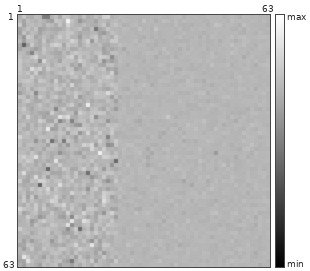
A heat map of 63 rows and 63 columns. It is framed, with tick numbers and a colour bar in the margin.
No regular stripes run through it. The values are skewed, with a long tail toward low values. The grain is fine, like static. A vertical seam about 40% of the way across splits the table, and the right part is calmer. The halves do not mirror each other. There is no overall slope. On average the colour sits 70% of the way up the scale. No single row or column stands out from its neighbours.
